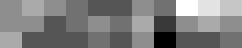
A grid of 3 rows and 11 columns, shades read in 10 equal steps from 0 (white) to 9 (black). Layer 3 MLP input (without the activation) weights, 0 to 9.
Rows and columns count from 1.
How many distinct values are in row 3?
5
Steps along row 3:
up same same down up down up down same down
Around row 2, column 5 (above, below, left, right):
6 5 5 5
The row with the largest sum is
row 3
